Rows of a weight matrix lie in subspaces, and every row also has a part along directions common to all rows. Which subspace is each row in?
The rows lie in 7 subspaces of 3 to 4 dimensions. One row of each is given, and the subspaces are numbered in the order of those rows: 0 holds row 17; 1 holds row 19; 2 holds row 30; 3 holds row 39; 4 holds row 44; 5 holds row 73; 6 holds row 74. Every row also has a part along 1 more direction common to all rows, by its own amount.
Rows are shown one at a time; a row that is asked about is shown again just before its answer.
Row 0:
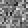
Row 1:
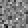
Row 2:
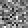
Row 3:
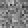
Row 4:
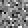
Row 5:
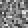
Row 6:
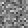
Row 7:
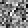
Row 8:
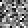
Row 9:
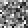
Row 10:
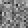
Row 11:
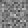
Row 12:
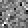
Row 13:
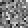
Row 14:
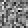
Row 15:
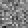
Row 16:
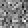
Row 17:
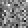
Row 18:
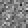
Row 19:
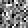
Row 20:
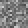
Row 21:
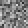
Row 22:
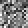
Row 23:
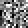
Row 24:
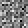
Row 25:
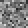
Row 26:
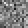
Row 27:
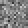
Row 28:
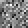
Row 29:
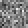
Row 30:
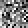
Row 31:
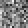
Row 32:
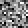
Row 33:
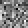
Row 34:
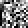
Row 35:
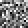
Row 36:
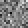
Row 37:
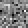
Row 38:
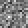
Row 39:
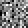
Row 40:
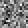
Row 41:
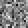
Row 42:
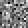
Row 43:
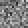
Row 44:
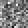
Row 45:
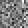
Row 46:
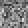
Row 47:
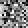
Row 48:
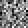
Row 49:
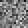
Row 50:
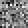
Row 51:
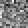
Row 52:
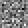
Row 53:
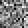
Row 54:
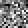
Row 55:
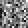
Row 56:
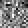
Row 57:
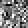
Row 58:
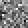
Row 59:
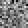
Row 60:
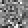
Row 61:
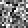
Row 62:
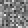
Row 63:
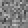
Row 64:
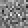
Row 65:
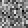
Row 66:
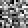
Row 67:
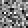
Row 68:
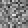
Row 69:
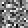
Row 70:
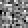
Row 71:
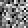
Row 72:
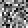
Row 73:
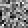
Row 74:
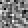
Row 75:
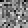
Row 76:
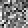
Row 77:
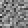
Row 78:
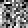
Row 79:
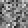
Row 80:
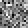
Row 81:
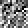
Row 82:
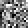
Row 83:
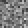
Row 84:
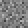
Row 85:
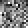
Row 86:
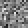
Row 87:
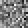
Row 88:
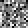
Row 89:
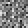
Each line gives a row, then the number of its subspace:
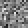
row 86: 5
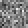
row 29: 6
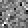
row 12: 5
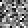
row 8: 4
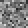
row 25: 6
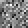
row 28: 2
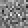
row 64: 1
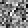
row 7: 1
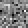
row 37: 6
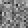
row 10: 2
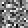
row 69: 3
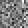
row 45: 2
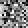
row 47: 0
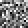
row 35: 4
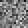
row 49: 4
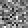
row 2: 3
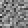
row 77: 4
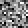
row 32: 6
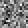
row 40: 5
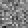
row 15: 3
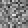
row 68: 3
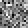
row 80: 1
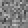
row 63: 0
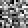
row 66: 0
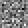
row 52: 3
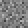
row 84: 4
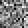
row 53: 2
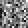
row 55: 0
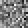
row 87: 2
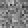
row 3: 0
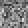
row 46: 1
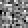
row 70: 6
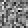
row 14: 3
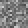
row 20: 4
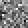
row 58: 2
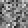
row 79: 4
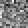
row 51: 0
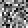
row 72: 1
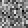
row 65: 6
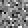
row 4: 6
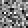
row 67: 6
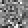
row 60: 3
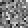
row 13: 1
